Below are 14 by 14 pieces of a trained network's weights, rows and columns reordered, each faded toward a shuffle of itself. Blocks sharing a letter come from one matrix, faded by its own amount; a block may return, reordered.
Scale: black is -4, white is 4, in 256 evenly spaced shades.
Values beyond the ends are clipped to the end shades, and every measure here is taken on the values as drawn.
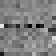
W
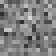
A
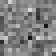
W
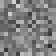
A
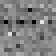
W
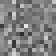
A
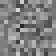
A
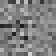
W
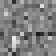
W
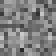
A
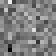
A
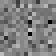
W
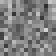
A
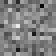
W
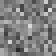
A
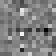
W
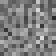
A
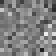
A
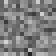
A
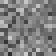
A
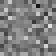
A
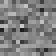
W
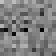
W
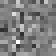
W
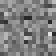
W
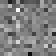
W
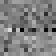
W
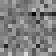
W
